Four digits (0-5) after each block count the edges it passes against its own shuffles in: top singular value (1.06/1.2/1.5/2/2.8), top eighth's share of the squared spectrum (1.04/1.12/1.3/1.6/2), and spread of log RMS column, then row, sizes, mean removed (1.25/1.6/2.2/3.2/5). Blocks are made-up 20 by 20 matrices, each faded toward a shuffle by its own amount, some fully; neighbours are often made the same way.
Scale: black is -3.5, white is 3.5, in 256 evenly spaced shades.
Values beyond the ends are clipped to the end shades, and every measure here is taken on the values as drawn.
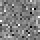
0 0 0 0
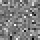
1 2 0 1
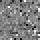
1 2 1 0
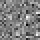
3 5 2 2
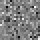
0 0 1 0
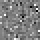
0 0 0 0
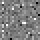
0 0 0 0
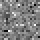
0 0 0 1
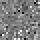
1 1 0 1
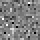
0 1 0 1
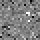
0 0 0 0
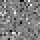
1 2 0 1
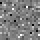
0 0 0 0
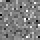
1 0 0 0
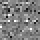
2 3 0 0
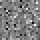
1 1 0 0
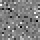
0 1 0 0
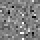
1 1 0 0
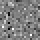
1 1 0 0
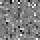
1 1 1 0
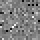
1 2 0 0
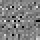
1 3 1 2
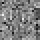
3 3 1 0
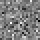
1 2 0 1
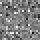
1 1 0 0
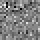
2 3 1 1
